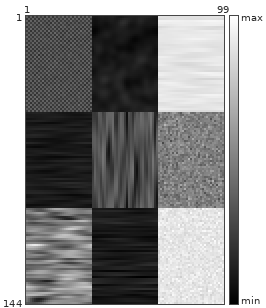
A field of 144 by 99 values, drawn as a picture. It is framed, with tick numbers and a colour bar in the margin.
It is made of 3 by 3 panels. Panel 1,1: low, checkered. Panel 1,2: very low, blotchy, faint in contrast. Panel 1,3: very high, streaked across, faint in contrast. Panel 2,1: very low, streaked across, faint in contrast. Panel 2,2: low, streaked downward. Panel 2,3: middling, fine-grained. Panel 3,1: middling, streaked across, strong in contrast. Panel 3,2: very low, streaked across, faint in contrast. Panel 3,3: very high, fine-grained, faint in contrast.
